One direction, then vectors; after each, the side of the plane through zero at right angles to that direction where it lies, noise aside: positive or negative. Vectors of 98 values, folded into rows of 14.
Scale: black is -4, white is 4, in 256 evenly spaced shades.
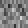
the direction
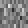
negative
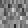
positive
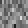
positive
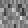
positive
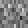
negative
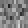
positive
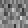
positive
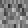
positive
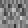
positive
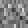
negative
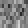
positive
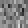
positive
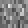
negative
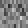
positive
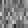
positive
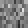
negative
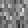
negative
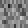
positive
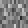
negative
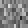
negative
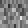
positive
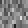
positive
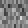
positive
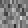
positive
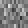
negative
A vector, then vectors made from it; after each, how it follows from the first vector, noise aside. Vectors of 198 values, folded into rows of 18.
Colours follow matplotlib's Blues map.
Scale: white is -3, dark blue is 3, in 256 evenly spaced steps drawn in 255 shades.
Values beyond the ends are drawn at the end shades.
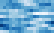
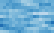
shrunk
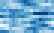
negated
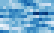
negated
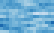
shrunk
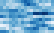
negated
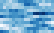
negated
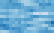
shrunk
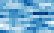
negated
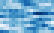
negated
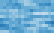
shrunk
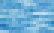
shrunk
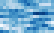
negated
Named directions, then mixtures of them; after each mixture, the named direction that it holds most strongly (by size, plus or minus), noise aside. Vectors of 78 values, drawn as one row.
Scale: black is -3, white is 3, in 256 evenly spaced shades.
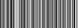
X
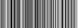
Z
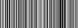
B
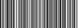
X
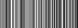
Z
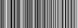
Z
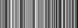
Z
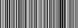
B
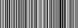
B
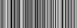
Z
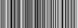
Z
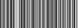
X
